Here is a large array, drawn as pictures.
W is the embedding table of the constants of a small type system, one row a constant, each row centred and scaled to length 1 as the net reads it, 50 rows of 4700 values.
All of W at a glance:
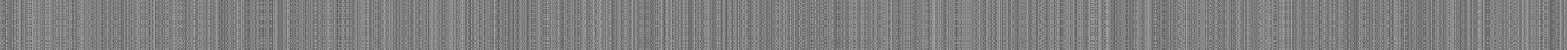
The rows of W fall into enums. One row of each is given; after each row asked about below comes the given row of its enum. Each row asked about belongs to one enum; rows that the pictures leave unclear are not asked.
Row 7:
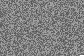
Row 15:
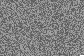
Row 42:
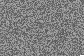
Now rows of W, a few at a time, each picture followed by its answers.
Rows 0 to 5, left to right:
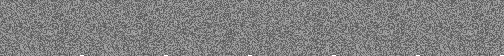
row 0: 15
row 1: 15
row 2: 42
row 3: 7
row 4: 15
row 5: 15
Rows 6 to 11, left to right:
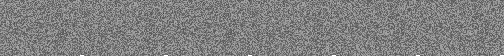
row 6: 42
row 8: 42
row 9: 7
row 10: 15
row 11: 15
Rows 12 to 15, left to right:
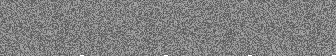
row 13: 7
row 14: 42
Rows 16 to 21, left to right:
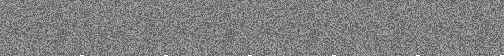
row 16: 42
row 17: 7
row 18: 42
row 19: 42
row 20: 15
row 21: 15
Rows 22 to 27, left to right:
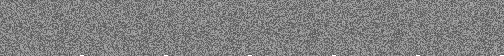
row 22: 15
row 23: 15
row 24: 7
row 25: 42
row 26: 42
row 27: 7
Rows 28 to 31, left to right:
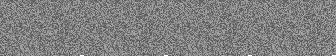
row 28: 15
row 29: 15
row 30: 15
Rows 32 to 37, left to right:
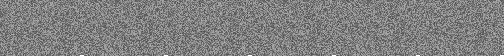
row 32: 7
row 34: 7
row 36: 15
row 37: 42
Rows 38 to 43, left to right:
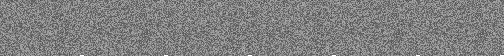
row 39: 42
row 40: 7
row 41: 7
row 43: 42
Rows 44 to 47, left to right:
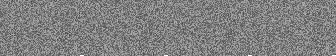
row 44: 7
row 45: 15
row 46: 42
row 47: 7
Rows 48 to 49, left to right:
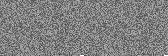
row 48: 15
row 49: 15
